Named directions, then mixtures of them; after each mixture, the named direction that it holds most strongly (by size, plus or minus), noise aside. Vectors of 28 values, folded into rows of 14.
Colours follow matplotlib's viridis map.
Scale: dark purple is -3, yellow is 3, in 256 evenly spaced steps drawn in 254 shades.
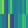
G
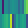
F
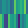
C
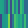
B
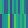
B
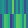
B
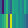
G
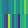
C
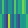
C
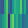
G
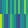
B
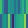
G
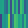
B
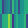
F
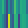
C
